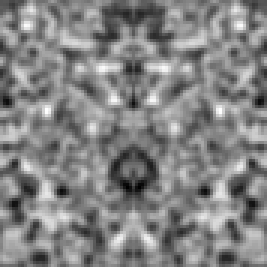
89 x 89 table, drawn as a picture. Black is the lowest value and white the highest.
The histogram is bell-shaped. The texture is blotchy. The left and right halves mirror each other. There are no lone odd cells.
